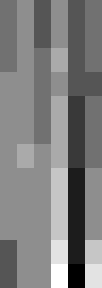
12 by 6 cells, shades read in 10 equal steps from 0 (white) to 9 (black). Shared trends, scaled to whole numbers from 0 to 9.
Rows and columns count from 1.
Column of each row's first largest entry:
3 3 5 5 5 5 5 5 5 5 5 5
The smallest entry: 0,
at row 12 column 4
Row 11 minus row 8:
2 0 0 -1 0 -2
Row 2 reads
5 4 6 4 6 5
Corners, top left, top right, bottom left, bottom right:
5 5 6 1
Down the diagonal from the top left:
5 4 5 4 7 5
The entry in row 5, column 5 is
7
